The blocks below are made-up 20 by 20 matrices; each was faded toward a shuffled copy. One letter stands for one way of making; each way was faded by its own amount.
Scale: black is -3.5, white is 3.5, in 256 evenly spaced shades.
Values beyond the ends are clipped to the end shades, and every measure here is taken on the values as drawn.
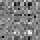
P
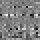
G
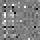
P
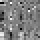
P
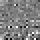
G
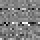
G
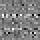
G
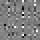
P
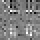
P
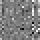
P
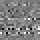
G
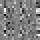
P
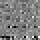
G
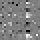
P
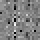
P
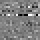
G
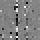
P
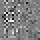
P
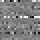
G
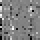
P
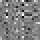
P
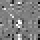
P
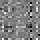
P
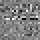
G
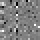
P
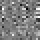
P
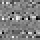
G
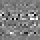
G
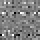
G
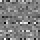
G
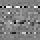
G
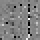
P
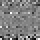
G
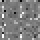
P
